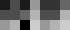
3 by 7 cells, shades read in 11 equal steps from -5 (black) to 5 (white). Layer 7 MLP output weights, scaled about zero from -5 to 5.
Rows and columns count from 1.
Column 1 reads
-4 -2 1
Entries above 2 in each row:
0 0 2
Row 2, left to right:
-2 -2 -1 2 -2 -2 2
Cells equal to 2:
4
